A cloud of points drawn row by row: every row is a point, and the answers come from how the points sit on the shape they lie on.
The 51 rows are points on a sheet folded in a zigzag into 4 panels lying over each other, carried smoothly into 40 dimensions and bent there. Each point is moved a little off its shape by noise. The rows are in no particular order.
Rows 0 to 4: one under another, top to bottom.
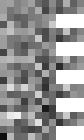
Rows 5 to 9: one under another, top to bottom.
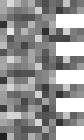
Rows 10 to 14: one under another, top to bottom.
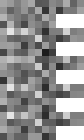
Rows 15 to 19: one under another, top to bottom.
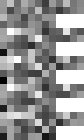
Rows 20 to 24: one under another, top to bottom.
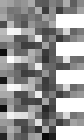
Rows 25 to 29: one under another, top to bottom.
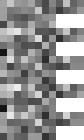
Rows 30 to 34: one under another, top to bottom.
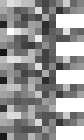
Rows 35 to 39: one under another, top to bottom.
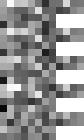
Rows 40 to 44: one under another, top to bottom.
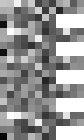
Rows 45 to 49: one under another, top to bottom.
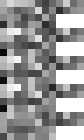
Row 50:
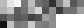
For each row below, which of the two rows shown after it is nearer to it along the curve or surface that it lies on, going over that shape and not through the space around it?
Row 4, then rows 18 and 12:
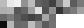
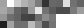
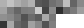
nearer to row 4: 12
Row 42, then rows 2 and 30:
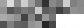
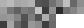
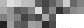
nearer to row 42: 30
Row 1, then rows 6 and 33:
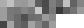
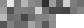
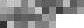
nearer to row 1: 33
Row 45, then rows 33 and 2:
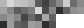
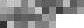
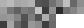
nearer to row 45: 2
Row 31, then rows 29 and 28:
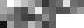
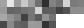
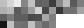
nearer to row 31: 29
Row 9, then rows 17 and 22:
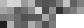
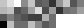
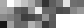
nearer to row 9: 17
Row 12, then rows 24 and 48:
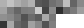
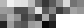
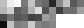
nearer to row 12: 48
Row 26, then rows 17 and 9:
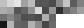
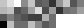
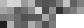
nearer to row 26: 9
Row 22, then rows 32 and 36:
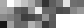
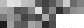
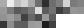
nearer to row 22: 36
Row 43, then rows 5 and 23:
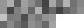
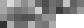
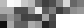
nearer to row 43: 5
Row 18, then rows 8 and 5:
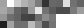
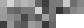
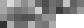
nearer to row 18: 8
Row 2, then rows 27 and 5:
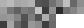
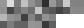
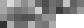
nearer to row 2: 5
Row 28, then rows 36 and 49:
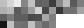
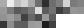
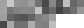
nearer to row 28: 49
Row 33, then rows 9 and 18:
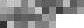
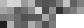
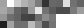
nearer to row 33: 9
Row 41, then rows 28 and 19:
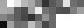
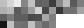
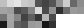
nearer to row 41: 19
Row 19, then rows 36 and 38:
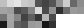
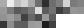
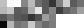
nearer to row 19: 36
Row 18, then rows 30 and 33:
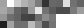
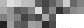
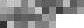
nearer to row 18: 30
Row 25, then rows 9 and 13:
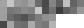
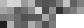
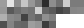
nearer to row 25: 9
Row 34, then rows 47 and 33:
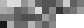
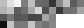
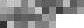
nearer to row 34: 47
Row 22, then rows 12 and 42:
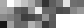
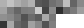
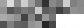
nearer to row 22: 42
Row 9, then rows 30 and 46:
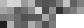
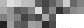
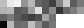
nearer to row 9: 46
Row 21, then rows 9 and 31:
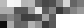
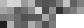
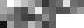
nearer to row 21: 31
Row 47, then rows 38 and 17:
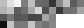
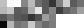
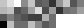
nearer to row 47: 17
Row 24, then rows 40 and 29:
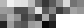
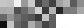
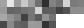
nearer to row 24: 29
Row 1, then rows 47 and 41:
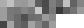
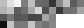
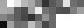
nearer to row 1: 47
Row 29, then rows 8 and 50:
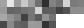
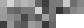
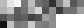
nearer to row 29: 8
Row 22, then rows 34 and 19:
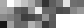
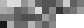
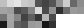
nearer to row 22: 19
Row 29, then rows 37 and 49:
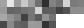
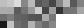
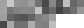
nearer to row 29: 49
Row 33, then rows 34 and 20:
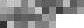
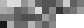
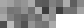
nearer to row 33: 20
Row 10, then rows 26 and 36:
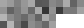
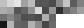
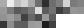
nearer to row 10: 26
